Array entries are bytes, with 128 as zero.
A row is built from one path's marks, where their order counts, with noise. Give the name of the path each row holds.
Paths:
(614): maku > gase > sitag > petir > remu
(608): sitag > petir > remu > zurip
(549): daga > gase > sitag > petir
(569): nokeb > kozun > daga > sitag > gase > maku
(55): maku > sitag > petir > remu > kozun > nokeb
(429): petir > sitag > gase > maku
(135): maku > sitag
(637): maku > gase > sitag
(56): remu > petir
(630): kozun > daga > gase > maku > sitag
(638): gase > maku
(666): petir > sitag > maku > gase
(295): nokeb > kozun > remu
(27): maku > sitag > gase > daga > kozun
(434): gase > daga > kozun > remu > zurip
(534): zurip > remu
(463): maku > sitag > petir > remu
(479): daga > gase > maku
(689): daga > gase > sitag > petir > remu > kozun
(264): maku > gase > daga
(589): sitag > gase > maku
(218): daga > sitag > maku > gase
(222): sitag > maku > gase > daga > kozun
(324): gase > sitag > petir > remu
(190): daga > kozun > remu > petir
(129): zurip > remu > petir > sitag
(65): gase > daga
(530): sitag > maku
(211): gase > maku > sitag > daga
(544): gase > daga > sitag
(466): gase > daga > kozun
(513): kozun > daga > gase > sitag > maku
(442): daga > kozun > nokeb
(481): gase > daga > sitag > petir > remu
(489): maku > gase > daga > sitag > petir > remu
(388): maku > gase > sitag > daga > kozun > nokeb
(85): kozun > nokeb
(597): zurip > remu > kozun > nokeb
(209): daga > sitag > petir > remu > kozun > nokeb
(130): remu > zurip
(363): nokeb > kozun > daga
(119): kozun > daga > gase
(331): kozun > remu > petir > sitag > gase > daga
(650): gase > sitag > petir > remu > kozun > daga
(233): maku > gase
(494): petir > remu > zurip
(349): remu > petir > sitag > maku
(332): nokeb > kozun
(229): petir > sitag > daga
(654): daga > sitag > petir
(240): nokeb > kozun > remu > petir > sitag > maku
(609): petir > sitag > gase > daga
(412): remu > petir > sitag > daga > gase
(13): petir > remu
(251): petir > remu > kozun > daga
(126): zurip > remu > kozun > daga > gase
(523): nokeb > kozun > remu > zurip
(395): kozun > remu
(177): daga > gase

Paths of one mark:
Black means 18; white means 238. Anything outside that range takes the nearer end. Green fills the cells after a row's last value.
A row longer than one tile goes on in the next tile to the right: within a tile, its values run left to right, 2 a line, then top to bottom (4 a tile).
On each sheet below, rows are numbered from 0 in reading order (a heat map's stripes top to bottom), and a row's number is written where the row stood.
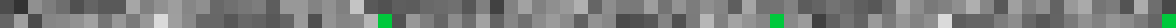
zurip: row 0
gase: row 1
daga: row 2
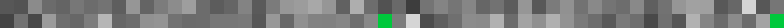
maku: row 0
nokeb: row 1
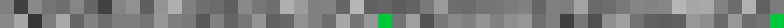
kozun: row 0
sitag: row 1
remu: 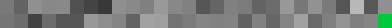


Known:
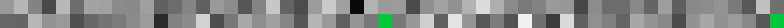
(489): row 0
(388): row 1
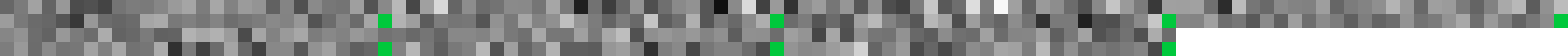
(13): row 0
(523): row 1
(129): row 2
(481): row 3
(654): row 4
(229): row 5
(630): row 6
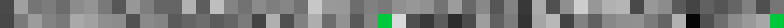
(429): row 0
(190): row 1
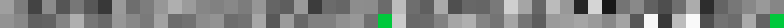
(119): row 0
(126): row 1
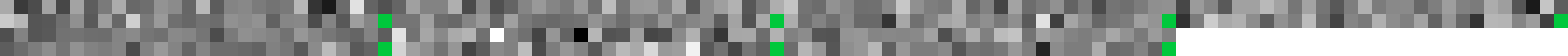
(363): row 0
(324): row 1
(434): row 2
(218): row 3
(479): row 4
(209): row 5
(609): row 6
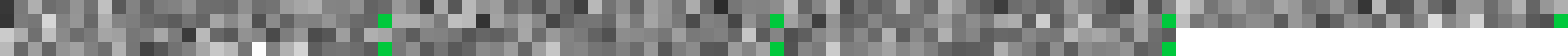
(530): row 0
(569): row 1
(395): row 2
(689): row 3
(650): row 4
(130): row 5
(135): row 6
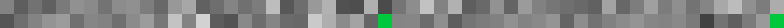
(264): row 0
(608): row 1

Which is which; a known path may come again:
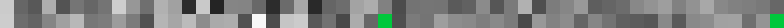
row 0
(126)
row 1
(638)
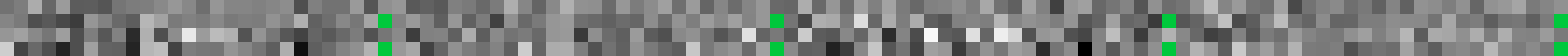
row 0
(13)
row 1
(466)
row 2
(513)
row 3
(463)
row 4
(190)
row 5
(85)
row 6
(412)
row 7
(544)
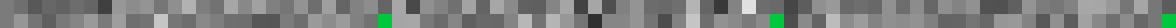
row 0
(177)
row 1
(442)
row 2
(135)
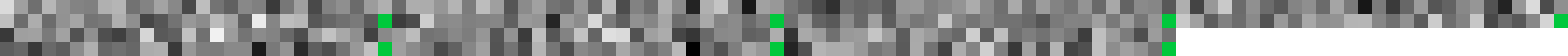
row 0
(650)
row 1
(614)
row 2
(65)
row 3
(523)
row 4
(129)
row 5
(331)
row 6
(666)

